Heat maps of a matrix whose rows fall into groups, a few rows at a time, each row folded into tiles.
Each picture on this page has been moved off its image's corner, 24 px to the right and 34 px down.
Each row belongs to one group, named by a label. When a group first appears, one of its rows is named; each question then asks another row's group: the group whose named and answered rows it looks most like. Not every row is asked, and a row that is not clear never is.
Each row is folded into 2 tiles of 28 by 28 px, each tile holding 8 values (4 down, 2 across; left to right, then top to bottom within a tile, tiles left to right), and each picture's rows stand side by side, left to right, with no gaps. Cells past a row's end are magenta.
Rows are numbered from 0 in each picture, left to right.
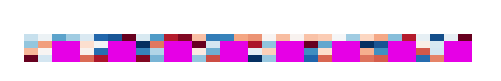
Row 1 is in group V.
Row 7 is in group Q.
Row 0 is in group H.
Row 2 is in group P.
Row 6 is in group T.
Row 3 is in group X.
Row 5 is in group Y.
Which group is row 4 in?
Y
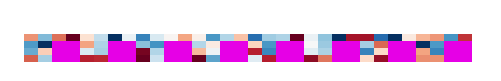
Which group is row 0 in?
P
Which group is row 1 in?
V
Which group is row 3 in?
H
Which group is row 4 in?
Q
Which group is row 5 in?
V
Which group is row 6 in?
V
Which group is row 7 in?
T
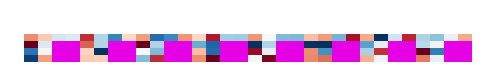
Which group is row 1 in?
X
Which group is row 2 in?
X
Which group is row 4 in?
T
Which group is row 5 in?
T
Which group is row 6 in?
P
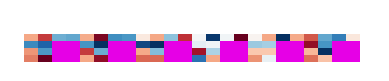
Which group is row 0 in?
T
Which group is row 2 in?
T
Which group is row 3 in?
Q
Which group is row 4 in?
T
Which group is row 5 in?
X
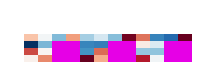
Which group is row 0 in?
T
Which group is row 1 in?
P
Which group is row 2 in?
V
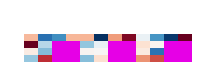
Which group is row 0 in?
X
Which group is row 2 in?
V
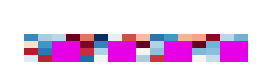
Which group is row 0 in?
Q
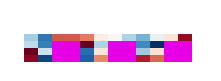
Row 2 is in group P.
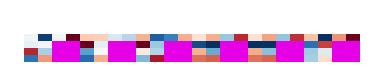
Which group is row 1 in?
Y
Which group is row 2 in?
X
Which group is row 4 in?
T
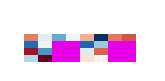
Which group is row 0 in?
T
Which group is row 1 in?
P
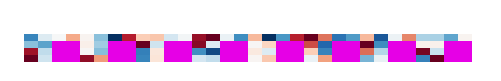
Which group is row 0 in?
H
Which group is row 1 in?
V
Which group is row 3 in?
Y
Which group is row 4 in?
V
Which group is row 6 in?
X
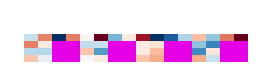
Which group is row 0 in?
V
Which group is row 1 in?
T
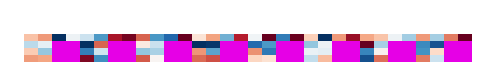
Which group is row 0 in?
T
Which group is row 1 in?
P
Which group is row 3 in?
T
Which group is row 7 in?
P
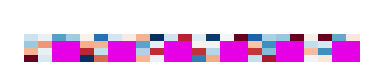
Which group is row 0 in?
H
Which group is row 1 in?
Q
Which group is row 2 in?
P
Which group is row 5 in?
T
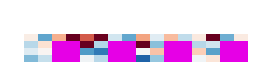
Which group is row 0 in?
P
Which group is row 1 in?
Y
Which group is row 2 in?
Y
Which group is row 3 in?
T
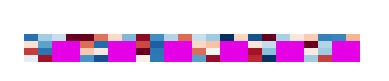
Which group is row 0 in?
Q
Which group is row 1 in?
Y
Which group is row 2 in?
X
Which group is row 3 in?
Q
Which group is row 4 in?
H
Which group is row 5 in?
X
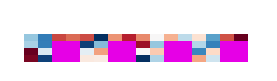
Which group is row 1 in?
P
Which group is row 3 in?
P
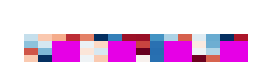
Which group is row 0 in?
H
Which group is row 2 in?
X
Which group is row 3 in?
V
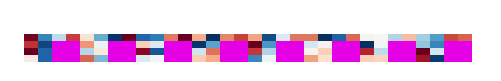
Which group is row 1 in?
V
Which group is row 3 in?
P
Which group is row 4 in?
X
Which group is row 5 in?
V
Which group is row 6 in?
T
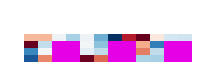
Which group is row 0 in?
Y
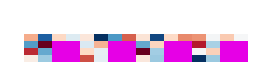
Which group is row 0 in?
H
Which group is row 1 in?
V
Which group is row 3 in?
Y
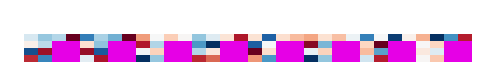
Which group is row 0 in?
P
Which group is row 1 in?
Q
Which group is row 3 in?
P
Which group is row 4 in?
H
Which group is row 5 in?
Y
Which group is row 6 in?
Q
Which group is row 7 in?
V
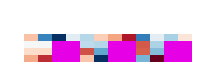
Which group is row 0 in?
V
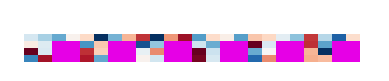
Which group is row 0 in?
Q
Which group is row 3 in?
H
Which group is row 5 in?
X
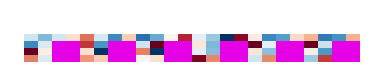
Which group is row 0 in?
H
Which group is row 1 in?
X
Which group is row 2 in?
Q
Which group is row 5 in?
X
